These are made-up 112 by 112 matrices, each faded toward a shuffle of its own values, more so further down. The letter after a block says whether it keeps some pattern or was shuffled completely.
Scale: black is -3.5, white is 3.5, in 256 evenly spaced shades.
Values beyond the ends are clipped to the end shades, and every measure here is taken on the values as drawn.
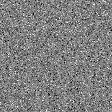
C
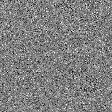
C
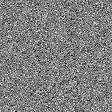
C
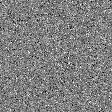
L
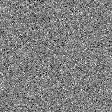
C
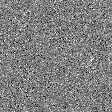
L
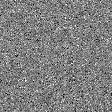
C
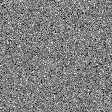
L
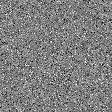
C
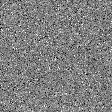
L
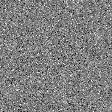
C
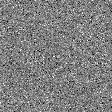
C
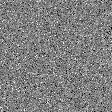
L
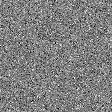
L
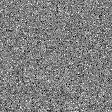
C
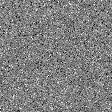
L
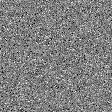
L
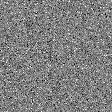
L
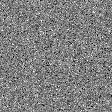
L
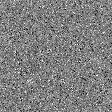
L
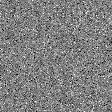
C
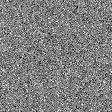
C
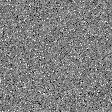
L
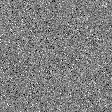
L
